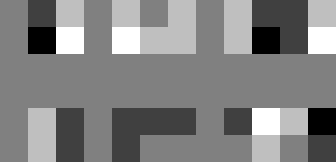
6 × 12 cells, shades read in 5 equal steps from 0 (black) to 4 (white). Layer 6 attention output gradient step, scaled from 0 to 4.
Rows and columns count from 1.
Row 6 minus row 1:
0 2 -2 0 -2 0 -1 0 -1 2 1 -2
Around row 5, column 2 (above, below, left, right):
2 3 2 1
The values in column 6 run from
1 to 3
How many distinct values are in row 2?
5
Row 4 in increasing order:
2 2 2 2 2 2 2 2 2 2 2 2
